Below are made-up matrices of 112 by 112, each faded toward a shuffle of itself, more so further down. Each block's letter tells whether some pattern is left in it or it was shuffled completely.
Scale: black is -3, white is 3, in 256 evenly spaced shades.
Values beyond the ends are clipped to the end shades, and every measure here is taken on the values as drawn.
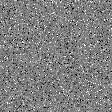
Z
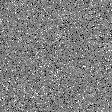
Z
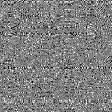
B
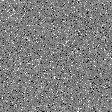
Z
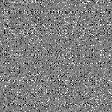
B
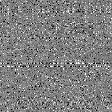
B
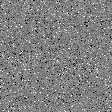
Z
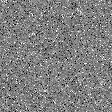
Z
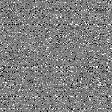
B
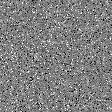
Z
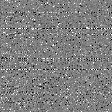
B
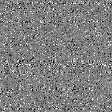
B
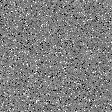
Z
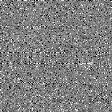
B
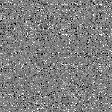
B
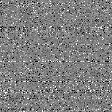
B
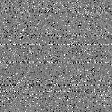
B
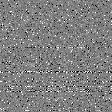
B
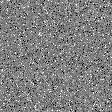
Z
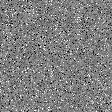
Z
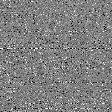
B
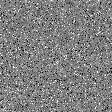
Z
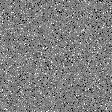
Z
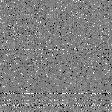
B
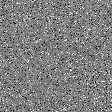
Z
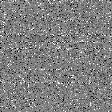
B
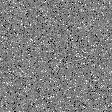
Z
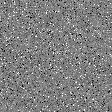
Z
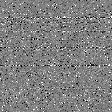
B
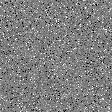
Z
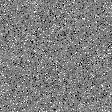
Z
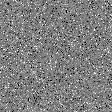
Z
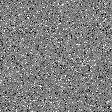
Z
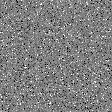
Z
